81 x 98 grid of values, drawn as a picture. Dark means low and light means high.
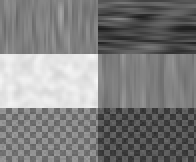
The table splits into 3 rows of 2 panels. Panel 1,1: middling, streaked downward, faint in contrast. Panel 1,2: low, streaked across. Panel 2,1: very high, blotchy, faint in contrast. Panel 2,2: middling, streaked downward, faint in contrast. Panel 3,1: middling, checkered. Panel 3,2: low, checkered.
